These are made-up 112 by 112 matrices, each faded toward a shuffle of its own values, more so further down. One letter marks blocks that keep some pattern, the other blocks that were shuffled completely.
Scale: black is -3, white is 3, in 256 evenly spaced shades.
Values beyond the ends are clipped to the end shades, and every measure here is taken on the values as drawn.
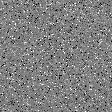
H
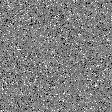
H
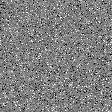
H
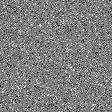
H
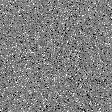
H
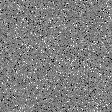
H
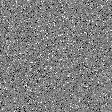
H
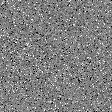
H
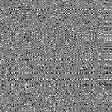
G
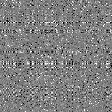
G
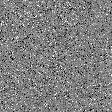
H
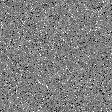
H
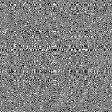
G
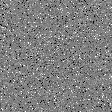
H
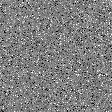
H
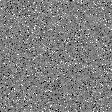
H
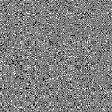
G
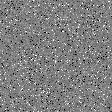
H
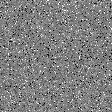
H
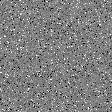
H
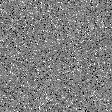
H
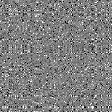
G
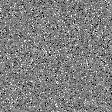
H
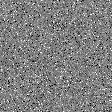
H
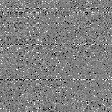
G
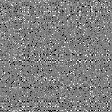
G
